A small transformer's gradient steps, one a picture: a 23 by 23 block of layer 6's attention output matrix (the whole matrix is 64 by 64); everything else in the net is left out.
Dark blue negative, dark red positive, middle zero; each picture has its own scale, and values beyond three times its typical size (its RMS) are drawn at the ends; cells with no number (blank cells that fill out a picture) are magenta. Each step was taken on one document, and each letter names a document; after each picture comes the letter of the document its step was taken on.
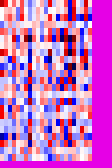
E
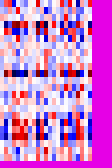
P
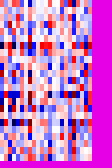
E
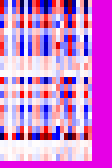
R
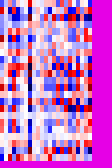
E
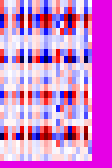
R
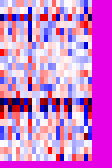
E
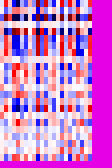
P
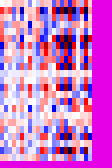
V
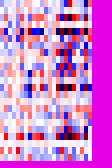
V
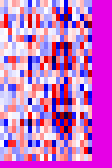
V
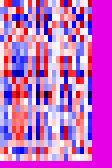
P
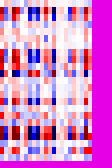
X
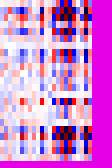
V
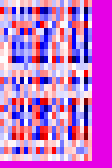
R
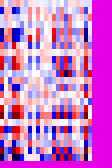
X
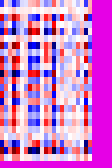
X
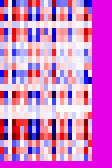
X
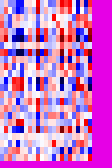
P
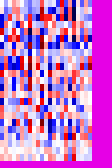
E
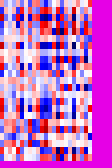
R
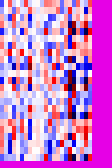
E
